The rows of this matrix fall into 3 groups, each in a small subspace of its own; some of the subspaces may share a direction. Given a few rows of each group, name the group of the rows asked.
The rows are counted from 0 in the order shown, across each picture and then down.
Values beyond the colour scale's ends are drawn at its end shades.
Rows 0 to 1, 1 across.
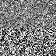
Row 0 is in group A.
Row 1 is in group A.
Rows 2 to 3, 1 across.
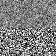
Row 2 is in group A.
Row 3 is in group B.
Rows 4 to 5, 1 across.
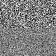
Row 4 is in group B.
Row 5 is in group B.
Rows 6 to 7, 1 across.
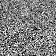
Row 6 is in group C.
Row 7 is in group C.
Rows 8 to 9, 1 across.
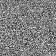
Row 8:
C
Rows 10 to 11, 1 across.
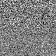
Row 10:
B
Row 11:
B
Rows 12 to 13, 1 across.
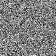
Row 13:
C
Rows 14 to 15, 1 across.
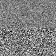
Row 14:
C
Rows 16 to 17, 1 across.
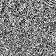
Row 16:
A
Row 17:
A
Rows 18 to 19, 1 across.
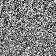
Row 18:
A
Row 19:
B
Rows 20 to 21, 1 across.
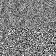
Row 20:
A
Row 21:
B
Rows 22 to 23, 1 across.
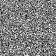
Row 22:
B
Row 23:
B
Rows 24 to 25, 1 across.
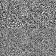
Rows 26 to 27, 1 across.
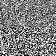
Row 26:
B
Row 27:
B
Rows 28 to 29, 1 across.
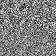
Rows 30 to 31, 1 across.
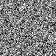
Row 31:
A
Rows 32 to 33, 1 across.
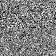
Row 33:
A
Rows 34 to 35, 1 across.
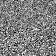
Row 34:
A
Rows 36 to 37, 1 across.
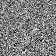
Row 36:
B
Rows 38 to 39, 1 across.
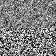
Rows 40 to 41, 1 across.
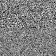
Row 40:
C
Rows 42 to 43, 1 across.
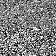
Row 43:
C
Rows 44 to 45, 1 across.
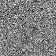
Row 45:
C
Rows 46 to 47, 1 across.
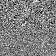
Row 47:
B
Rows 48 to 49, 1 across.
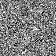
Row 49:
C
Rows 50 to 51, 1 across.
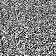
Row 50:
B
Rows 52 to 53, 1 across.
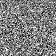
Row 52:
C
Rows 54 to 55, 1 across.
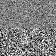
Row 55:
C
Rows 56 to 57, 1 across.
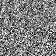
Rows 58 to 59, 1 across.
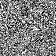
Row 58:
C
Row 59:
C
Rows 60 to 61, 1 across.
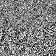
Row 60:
A
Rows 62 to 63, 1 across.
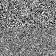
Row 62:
C
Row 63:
A
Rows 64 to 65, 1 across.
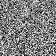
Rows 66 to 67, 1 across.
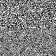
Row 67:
A
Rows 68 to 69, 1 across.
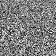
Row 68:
C
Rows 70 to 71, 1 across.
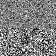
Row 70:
B
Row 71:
C
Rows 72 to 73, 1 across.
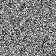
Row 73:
B
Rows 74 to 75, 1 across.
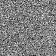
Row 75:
C
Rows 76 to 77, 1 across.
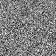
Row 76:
C
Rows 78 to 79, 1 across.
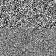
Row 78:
A
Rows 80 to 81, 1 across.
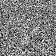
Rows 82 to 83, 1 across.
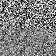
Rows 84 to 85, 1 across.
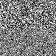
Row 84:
C
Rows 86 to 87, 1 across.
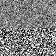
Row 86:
A
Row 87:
A
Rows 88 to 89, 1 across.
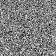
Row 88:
B
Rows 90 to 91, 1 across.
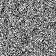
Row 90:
A
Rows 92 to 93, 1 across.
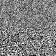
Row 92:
A
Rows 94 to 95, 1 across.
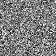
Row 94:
A
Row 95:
A
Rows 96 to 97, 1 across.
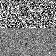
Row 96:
C
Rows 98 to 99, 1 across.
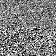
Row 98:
C
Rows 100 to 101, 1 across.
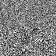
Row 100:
B
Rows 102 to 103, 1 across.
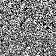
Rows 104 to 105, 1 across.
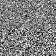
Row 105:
B
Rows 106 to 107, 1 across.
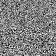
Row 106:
B
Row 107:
B
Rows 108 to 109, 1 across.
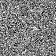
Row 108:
C
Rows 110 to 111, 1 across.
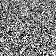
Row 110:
C
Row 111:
A
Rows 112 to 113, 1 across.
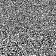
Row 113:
C
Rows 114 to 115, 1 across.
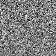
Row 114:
B
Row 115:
A
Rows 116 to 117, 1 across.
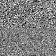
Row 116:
C
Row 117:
C
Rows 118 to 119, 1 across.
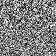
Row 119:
B
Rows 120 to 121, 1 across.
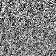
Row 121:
A
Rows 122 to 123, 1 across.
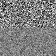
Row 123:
A
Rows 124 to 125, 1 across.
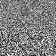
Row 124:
C
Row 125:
C
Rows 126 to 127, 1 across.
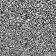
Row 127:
B
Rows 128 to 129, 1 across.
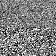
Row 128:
C
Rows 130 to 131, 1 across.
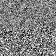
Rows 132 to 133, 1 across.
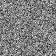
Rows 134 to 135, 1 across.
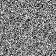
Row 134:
B
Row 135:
A
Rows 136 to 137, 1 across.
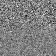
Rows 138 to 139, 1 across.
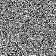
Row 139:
C
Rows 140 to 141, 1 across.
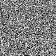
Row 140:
B
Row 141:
B
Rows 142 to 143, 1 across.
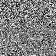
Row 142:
B
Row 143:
C
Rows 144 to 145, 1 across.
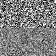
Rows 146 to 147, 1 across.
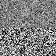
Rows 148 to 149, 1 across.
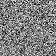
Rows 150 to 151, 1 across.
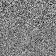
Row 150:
A
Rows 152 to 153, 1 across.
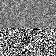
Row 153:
C
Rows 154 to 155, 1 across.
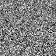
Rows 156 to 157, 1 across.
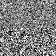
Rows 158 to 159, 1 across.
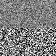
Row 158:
A
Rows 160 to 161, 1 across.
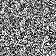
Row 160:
A
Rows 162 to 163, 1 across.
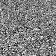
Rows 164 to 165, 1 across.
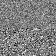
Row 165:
C
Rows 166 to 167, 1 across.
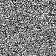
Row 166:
B
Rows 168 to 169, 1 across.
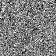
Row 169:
C
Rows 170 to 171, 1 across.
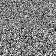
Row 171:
A
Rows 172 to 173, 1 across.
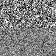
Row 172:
A
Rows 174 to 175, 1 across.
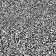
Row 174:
A
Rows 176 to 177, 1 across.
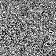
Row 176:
C
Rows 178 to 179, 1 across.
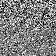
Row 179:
C
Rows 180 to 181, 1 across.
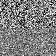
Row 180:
B
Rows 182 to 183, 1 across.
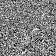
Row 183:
C
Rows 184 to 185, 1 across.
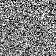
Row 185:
B
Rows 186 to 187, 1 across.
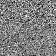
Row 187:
C
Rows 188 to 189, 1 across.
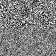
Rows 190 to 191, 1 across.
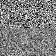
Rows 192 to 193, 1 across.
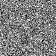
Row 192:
B
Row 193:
C
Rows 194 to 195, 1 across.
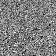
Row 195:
C
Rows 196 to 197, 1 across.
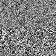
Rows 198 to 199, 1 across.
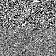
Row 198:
C
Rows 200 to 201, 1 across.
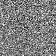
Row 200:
B
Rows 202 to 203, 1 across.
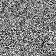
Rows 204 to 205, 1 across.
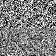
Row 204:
A
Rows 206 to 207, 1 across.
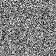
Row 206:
B
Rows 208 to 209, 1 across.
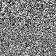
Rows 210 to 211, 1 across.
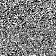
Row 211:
C
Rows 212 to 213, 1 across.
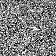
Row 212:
C
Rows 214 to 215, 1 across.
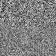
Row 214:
A
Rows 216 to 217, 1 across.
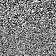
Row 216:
C
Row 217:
B
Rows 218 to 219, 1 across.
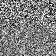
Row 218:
B
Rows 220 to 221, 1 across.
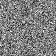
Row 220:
C
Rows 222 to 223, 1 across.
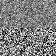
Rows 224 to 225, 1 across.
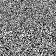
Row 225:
A
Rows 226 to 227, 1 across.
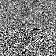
